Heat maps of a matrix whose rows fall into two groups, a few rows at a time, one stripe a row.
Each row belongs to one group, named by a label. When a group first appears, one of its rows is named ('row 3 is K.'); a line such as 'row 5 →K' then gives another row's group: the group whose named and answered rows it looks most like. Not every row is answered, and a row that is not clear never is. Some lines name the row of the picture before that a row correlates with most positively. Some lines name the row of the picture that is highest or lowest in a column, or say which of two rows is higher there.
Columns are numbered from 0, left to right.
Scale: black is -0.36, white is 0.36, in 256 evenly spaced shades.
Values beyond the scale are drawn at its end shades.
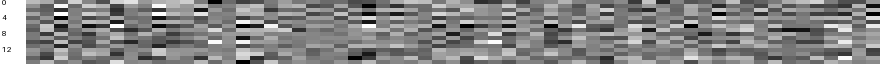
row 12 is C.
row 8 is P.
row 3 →C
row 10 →P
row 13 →C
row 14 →P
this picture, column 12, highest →3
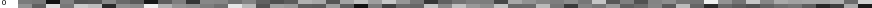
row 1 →C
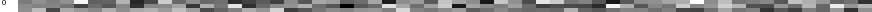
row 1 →P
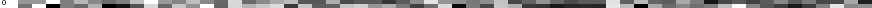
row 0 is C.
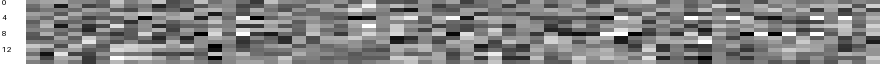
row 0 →C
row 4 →P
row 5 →P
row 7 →P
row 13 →P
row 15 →P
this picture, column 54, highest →8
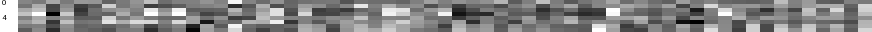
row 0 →C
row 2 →P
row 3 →P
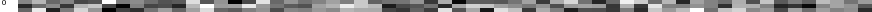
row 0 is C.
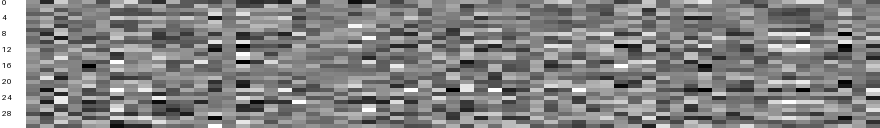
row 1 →C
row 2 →P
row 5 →P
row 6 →P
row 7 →P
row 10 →P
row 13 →C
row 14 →C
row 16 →P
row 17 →P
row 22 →P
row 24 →C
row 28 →P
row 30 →C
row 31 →P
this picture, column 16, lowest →25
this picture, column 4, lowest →16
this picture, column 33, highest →22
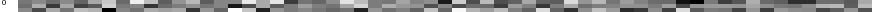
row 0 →P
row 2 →C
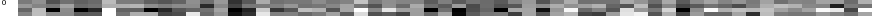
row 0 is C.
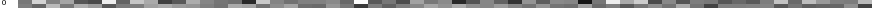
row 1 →C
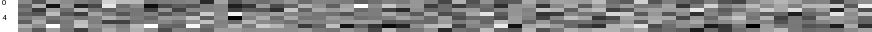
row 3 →P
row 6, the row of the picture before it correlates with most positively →1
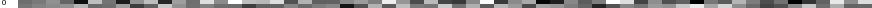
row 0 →P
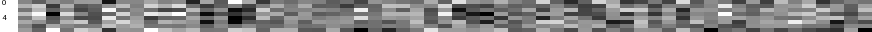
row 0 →C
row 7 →C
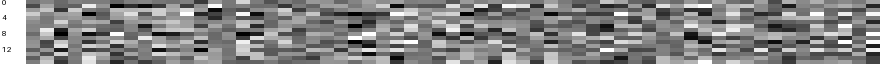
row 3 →P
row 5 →C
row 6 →P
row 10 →P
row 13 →C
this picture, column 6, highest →8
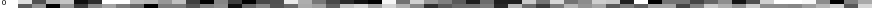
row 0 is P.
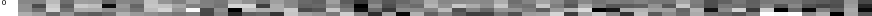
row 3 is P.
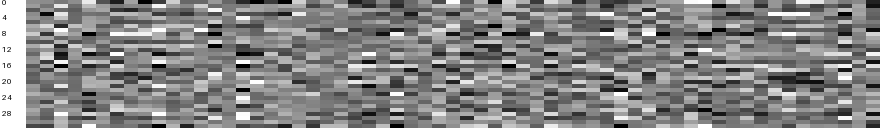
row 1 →C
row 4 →C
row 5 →P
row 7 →C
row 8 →P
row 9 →P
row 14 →P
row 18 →P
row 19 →P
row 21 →C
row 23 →P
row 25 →P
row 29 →P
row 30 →C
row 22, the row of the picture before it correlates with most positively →2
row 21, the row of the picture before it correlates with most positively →0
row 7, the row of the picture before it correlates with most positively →0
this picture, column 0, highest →8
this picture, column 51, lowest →8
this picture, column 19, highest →3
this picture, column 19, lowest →20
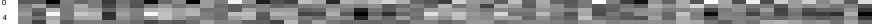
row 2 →C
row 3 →C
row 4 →C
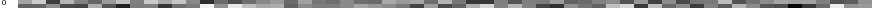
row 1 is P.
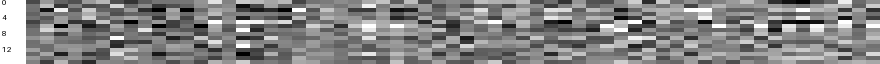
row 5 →P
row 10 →P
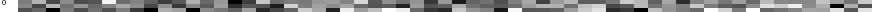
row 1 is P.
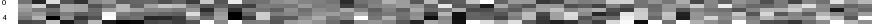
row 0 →P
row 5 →P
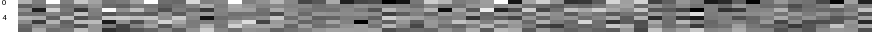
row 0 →C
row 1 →P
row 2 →P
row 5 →C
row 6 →P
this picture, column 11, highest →4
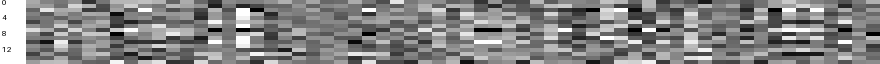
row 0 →P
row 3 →C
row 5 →P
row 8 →C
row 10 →P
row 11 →C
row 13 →P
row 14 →P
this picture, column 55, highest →7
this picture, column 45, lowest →7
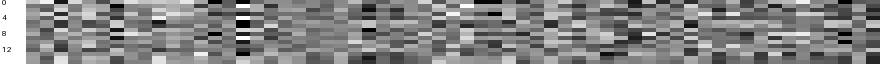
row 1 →C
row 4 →C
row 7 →C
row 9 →C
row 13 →C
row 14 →C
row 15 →C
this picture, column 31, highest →1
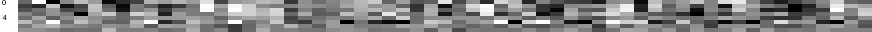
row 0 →P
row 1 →P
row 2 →P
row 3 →P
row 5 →C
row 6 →C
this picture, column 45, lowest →5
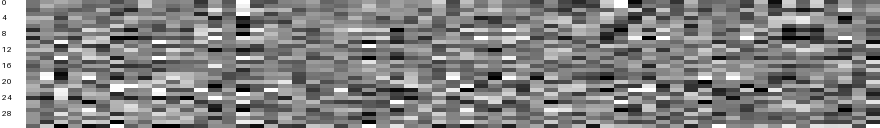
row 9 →P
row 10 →C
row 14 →C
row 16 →P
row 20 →P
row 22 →C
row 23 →C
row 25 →P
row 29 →P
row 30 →C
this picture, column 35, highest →9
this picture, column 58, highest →9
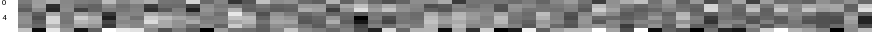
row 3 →C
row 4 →C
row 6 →C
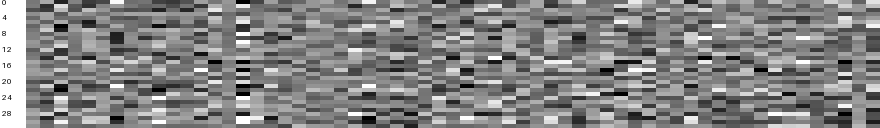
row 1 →P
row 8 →C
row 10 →C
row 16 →C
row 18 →P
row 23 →C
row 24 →C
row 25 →P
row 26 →P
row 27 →C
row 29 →C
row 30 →C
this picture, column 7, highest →15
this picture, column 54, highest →28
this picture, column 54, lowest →23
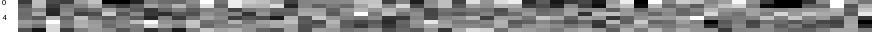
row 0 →P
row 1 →P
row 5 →C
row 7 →P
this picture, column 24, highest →3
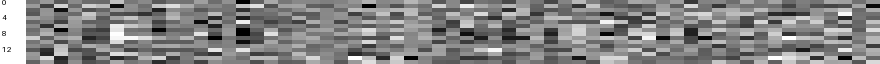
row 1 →C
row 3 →P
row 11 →C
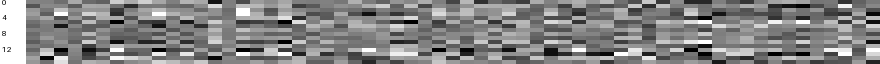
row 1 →P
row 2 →C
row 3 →C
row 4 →P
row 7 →P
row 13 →P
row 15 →C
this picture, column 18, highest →13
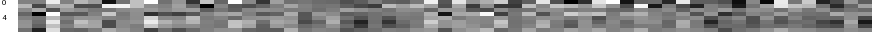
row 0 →C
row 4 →C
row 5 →C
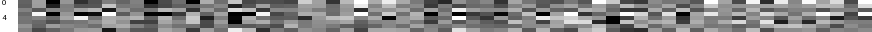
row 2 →C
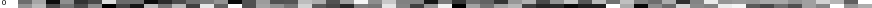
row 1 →P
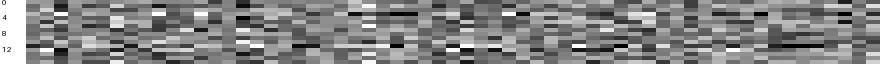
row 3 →C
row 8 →P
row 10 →C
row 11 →P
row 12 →P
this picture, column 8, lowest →12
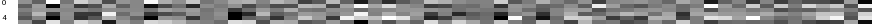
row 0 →C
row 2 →C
